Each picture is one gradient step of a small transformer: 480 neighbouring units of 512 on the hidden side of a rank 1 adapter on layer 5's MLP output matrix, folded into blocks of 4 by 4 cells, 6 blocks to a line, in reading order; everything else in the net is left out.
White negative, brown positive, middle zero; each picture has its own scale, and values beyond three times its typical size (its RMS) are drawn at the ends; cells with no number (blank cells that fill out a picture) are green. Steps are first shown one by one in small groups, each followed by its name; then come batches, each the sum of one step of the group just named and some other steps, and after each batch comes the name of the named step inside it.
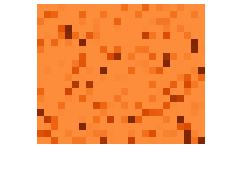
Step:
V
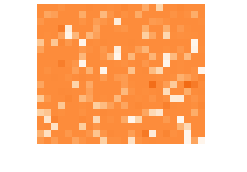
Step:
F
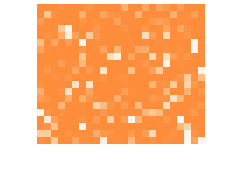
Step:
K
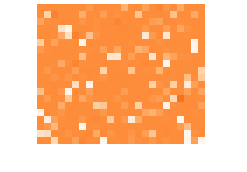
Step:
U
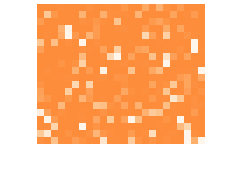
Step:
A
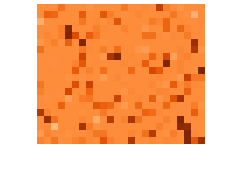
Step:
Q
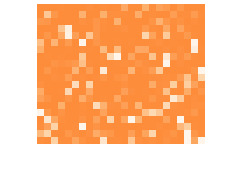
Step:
A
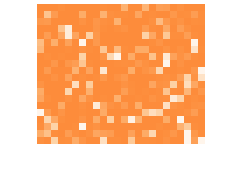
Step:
F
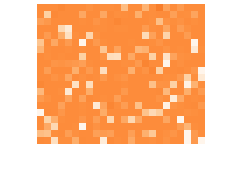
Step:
Q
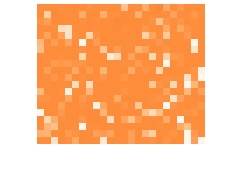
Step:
U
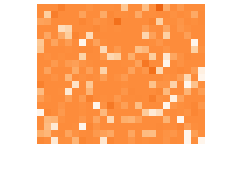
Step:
Q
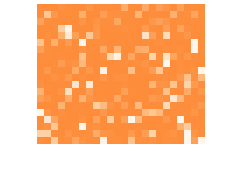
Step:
K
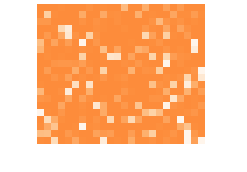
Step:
U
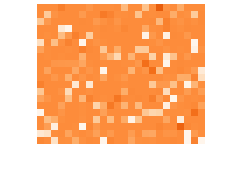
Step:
Q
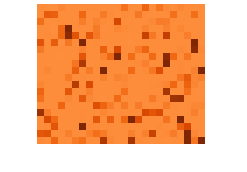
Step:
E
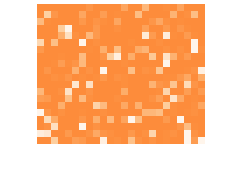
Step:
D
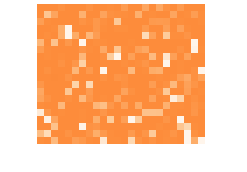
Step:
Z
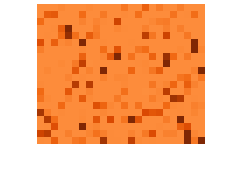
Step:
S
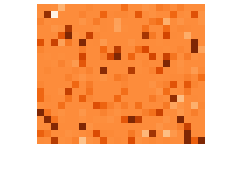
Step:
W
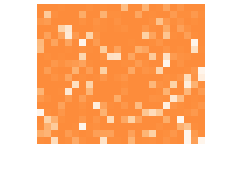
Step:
D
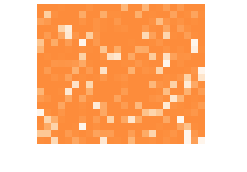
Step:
D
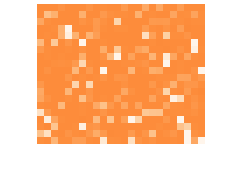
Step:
Z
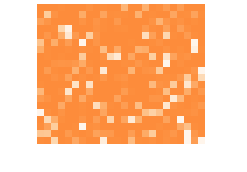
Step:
D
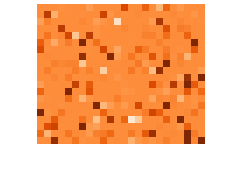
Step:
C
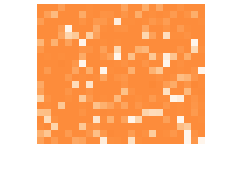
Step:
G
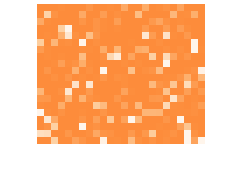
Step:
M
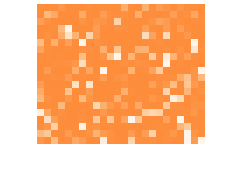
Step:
G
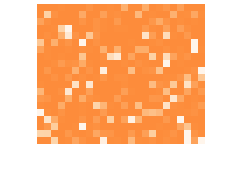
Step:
M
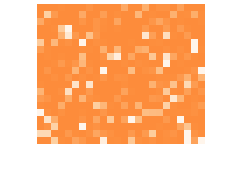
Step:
M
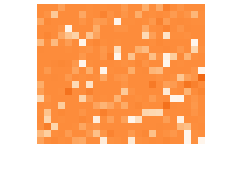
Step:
G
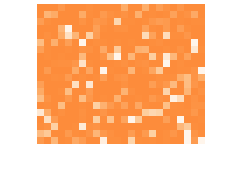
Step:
G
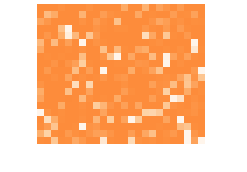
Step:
C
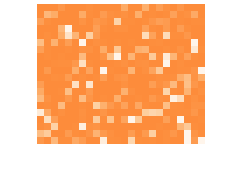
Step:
G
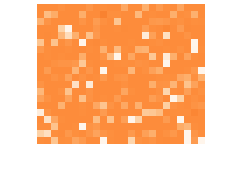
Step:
C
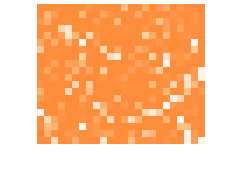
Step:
C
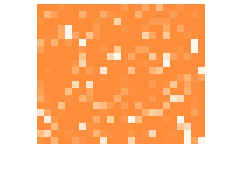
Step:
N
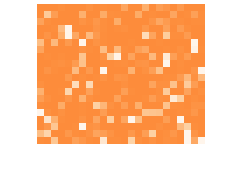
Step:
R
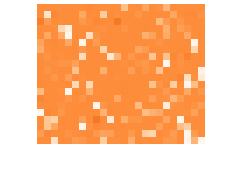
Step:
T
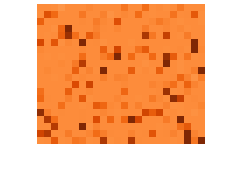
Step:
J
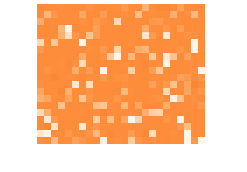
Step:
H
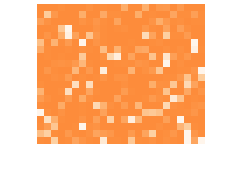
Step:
R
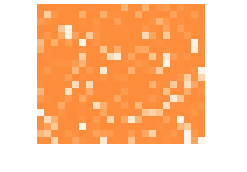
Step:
R
